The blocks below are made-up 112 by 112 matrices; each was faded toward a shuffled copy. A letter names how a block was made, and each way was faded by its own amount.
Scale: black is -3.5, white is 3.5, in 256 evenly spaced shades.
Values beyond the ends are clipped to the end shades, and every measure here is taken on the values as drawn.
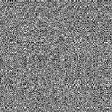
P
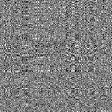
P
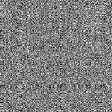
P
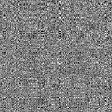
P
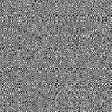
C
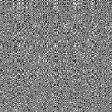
C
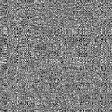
P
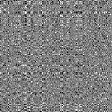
C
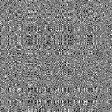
C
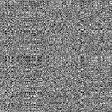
P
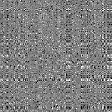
C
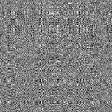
P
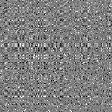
C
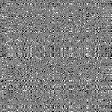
C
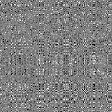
C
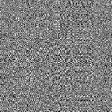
P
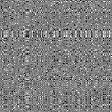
C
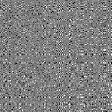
C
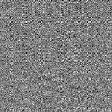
P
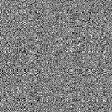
P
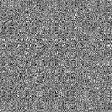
P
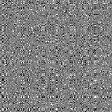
C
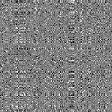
C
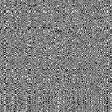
C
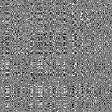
C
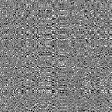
C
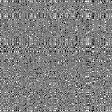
C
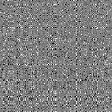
C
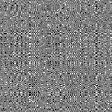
C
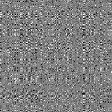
C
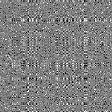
C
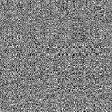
P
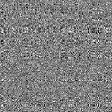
P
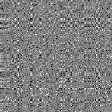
C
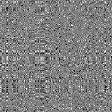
C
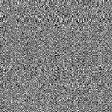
P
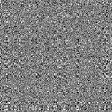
P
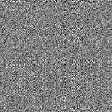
P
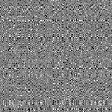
C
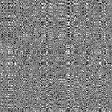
C
